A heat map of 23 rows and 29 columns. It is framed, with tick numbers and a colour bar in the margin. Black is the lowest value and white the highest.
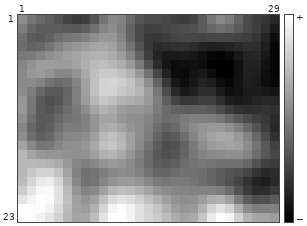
The field climbs toward the bottom left. There are no lone odd cells. The field is mottled with small blotches. The ninth with the highest average is the bottom left.
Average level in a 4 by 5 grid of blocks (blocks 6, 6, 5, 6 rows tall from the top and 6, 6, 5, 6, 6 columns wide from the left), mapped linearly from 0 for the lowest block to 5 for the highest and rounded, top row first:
2 3 1 0 0 | 2 4 3 1 0 | 3 3 2 2 2 | 5 4 4 3 2
